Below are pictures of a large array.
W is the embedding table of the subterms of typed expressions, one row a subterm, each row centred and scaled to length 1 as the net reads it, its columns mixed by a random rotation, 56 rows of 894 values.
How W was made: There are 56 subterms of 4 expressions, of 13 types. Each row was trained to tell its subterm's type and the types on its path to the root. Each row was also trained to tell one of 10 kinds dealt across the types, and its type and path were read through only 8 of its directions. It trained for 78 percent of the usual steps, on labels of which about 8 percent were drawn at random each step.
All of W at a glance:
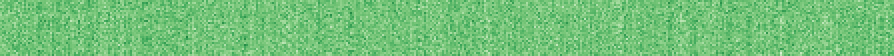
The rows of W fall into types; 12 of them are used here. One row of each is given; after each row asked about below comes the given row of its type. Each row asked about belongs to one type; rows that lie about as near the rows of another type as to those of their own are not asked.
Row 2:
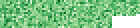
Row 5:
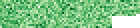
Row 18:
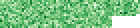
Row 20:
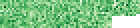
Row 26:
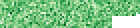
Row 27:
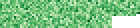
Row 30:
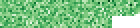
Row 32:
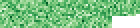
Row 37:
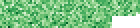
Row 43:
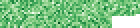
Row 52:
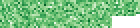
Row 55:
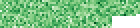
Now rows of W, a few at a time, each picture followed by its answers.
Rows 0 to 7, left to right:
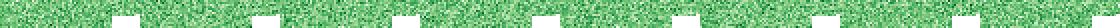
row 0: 37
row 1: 5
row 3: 55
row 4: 52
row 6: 30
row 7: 2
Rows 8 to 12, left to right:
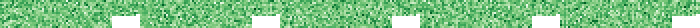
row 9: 52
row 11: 2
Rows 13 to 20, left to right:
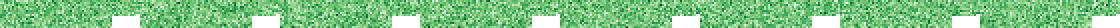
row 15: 18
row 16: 37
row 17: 20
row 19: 27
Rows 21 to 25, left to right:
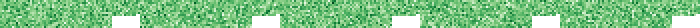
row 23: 18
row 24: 2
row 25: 37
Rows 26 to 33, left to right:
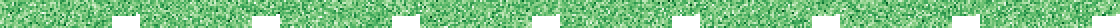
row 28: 2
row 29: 55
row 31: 26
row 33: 30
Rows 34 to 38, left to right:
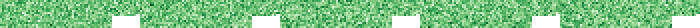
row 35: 55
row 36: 55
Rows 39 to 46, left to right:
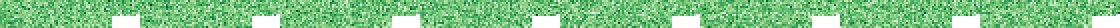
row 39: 20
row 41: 30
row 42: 52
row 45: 20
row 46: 27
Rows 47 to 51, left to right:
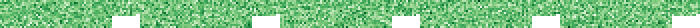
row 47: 30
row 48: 5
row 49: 20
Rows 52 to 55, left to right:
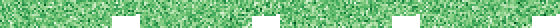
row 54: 52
